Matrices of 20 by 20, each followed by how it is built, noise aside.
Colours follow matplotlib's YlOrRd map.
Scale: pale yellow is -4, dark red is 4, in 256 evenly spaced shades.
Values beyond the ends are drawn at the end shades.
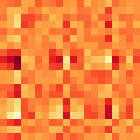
low rank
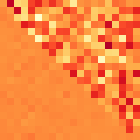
upper triangular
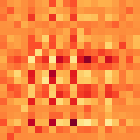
low rank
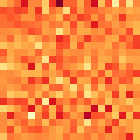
low rank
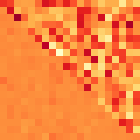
upper triangular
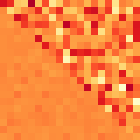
upper triangular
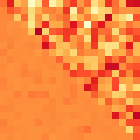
upper triangular
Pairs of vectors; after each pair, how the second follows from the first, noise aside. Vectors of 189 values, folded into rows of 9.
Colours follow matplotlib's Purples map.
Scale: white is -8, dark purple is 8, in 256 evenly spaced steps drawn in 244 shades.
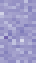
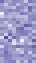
scaled up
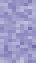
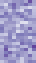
scaled up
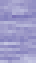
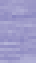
shrunk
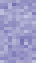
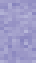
shrunk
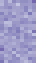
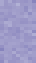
shrunk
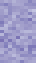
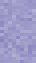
shrunk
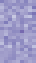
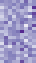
scaled up
